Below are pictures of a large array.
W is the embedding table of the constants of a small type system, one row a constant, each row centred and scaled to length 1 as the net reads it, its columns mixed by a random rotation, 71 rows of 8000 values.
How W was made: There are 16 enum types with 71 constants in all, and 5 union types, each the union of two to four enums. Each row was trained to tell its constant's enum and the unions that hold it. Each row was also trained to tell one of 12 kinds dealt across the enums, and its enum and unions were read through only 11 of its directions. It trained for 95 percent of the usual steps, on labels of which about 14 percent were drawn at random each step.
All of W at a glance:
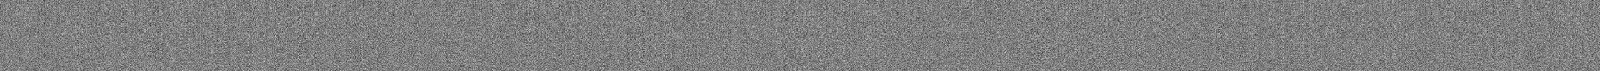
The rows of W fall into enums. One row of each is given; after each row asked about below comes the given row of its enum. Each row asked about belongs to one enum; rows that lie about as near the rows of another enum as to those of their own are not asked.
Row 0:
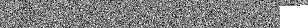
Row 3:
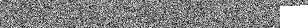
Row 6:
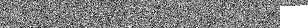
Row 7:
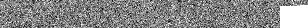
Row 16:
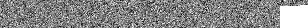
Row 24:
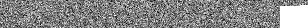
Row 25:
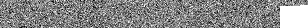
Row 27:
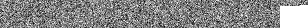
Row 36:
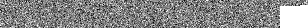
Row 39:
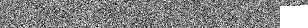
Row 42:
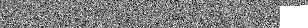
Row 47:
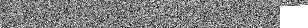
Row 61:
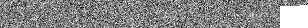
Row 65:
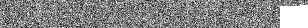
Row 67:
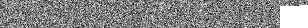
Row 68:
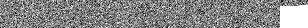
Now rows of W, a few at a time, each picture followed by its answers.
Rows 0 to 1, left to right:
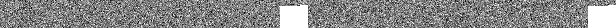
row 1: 61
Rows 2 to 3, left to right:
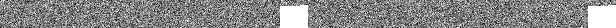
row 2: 24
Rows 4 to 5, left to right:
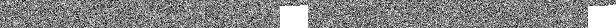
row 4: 0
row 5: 65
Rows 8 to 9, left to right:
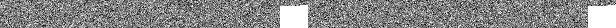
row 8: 39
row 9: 61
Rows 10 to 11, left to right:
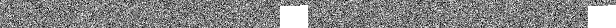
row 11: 7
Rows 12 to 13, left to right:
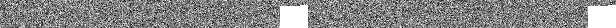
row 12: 47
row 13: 42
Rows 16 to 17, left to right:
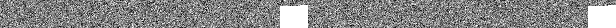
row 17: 39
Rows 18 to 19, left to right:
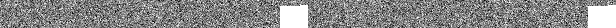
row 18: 47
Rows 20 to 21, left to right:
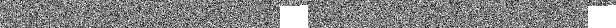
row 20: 47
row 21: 16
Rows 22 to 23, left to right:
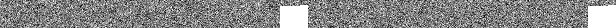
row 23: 6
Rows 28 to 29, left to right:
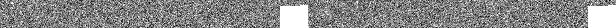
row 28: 67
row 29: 3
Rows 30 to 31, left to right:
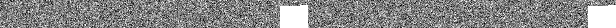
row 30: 47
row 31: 3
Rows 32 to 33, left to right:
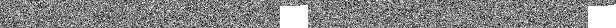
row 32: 39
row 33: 42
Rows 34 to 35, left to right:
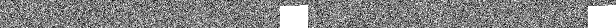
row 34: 42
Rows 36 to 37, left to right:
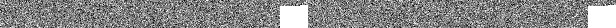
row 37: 68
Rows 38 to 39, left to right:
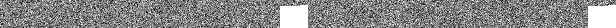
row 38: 7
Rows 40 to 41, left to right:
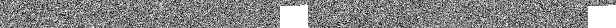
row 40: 67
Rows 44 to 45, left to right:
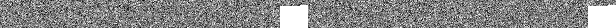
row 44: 3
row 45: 67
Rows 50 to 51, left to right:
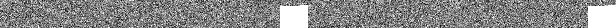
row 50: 61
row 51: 7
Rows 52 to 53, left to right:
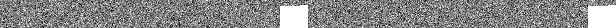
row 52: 39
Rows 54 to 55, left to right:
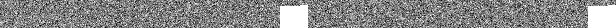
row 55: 42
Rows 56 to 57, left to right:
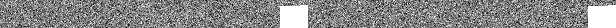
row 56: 0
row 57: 24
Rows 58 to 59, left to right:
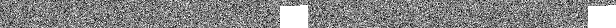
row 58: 61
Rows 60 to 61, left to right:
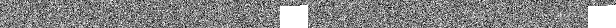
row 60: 27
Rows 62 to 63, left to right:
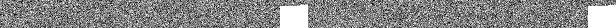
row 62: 7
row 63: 68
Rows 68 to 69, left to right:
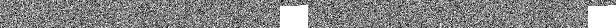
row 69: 16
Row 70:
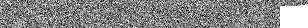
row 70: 65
